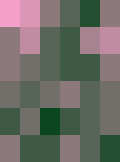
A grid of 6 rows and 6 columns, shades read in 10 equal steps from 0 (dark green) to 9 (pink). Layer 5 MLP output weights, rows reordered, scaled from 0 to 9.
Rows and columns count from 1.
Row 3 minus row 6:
0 2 1 -3 -1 4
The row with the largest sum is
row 1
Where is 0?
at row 5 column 3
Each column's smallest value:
2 2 0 2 1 1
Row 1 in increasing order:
1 3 5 5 8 9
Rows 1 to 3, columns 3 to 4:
5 3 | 3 2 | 3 2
